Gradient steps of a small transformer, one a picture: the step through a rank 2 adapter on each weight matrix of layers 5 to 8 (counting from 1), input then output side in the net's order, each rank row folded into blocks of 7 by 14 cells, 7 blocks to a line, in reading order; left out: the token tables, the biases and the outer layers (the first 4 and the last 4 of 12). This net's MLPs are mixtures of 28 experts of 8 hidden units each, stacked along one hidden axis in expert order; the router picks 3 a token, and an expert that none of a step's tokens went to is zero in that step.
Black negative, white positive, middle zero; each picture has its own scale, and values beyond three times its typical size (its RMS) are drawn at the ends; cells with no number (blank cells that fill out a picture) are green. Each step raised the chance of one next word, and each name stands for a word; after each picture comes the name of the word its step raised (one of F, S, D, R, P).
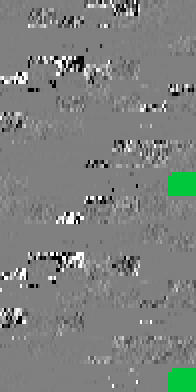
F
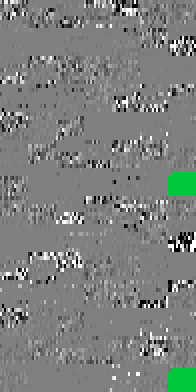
F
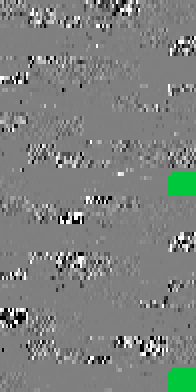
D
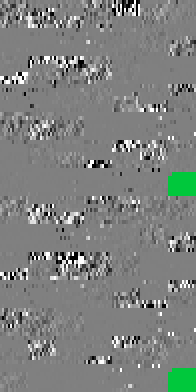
F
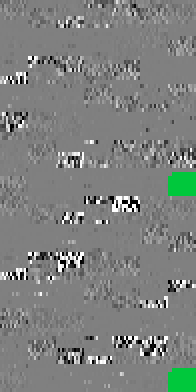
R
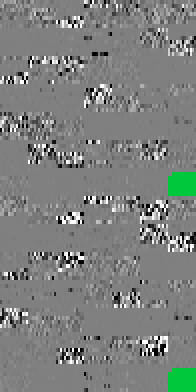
D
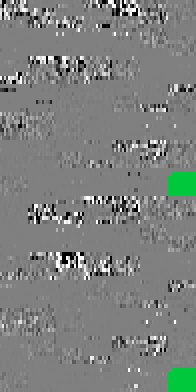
F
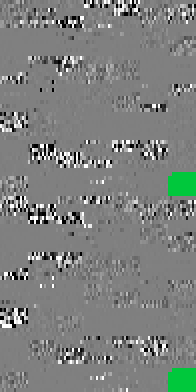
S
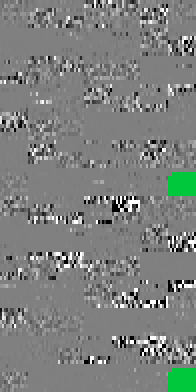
R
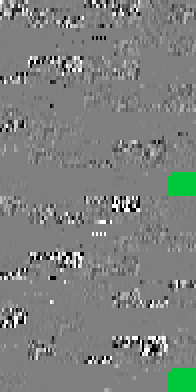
R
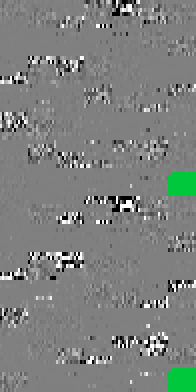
R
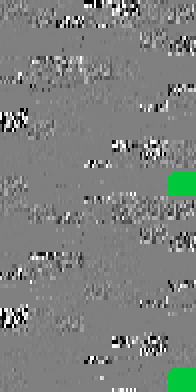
S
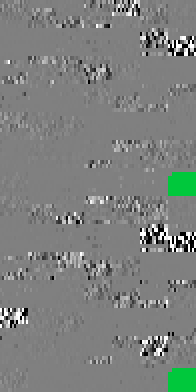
D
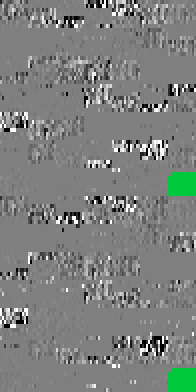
S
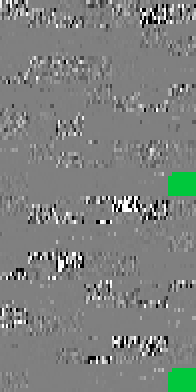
R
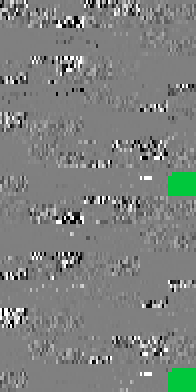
S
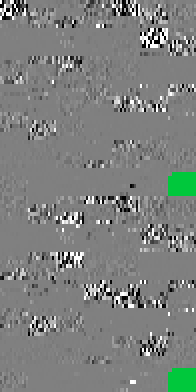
F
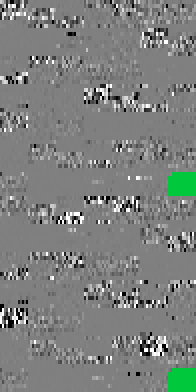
D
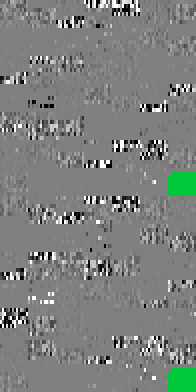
S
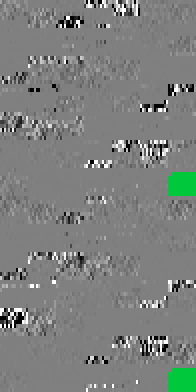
S
